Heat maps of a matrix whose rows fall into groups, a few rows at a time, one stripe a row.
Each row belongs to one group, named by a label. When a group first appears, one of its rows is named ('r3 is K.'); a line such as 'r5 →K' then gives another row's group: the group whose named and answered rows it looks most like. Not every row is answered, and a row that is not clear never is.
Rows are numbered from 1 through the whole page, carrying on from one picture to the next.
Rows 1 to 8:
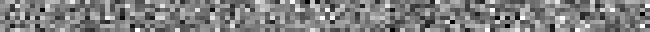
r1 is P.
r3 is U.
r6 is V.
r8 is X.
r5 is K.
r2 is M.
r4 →K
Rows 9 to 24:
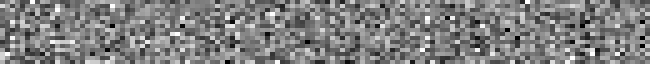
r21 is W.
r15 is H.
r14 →K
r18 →K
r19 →P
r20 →K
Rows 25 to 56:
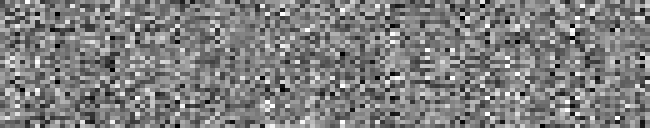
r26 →V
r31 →X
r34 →P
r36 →M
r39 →K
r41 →K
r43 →X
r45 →M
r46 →H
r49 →X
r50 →W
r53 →X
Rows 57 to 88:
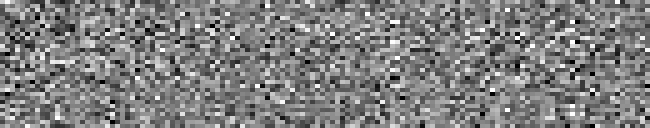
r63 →U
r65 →K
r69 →M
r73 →K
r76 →X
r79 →P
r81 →U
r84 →K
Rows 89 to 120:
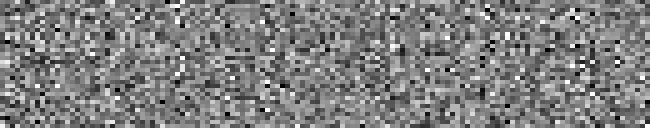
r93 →X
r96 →M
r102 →H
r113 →V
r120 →M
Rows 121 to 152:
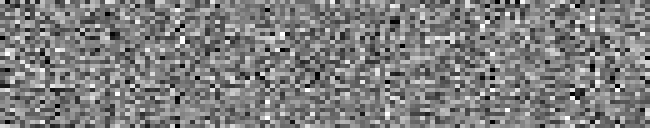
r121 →K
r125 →W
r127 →H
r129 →H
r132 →U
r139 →V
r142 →P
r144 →H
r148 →K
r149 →M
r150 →W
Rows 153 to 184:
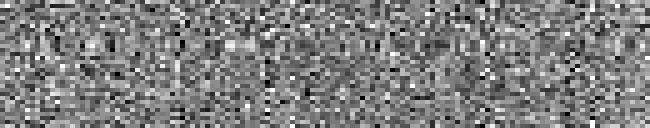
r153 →P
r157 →U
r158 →V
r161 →W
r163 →H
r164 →H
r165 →H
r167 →M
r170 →X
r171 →U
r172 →P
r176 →P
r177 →M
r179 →P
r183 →W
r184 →P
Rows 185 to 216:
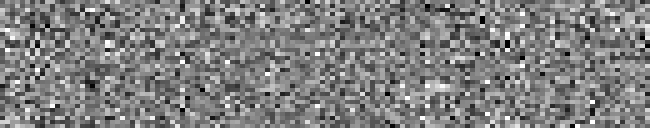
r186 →V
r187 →H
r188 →U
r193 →K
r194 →K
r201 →U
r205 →X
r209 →V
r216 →X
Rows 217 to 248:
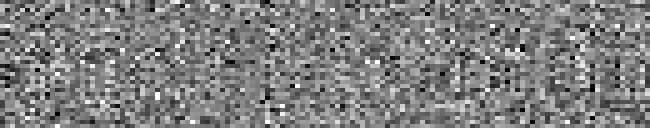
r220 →V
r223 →P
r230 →U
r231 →X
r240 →U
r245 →M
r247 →W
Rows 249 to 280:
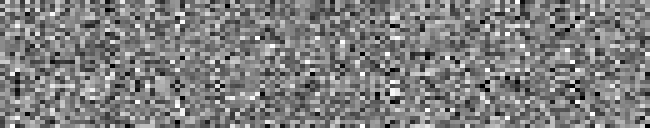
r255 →X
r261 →W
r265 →H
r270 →P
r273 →H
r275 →U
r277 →W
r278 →K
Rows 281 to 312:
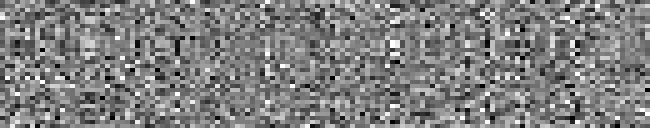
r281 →W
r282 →V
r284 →U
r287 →V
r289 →K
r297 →M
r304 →X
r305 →U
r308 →U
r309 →M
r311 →X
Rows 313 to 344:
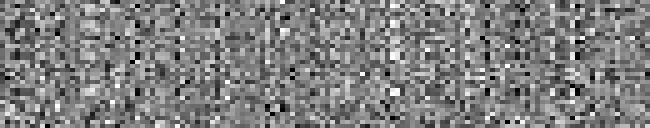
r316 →V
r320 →M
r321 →M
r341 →P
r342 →X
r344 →U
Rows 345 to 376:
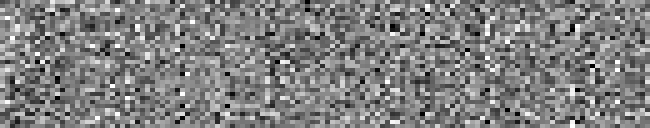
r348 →V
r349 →P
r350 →W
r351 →X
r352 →X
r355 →K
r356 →H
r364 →M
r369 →M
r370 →P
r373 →V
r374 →H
